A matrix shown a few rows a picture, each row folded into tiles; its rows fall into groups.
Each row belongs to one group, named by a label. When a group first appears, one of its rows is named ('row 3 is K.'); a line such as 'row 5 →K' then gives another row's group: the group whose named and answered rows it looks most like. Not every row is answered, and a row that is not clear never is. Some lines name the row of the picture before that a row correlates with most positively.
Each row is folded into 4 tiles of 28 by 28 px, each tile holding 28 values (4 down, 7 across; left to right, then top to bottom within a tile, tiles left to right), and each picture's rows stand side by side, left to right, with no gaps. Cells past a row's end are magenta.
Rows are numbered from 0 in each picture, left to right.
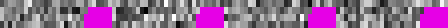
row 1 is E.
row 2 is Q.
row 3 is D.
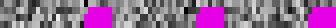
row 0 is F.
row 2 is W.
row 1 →Q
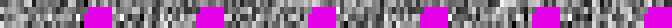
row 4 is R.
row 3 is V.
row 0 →Q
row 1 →V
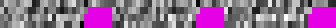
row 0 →F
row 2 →E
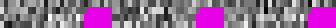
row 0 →V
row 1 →W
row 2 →Q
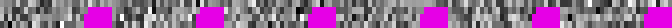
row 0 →E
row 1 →E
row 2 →Q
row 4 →W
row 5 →Q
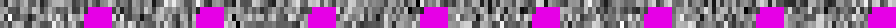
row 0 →R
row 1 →R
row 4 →Q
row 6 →Q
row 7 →D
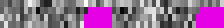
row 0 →D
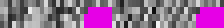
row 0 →W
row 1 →V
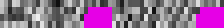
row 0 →W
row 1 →V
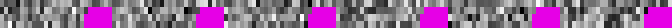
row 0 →R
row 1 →Q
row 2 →Q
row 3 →E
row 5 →W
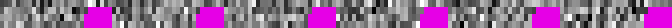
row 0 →Q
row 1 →R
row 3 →E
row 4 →V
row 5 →V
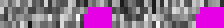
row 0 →E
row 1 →E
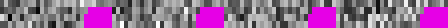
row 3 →E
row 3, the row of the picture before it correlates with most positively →1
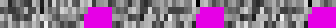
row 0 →E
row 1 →F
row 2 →F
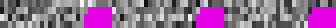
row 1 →Q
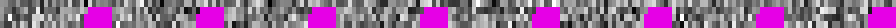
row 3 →Q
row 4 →D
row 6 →E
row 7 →W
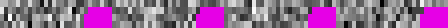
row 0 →E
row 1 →W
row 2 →W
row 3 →V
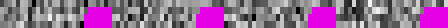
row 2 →F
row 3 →W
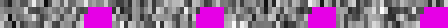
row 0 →V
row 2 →Q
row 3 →W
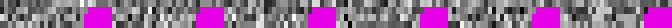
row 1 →V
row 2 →D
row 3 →Q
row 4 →F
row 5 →W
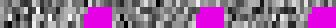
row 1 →V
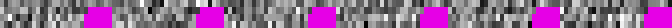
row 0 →V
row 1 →Q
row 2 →R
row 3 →E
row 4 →F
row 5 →V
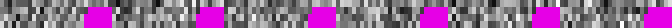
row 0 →V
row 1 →R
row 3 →W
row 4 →R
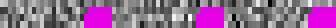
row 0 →W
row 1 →Q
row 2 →V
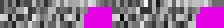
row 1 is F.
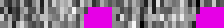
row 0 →R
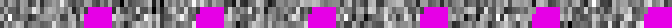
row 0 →R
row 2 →D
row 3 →R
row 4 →F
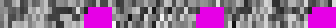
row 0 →W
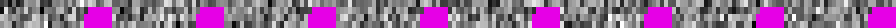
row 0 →D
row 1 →R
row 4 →D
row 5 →V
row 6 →F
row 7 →R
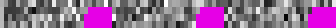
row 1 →E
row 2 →R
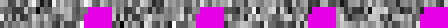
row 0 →E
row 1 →E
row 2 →W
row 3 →W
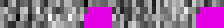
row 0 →R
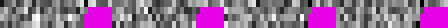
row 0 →D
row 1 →D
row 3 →R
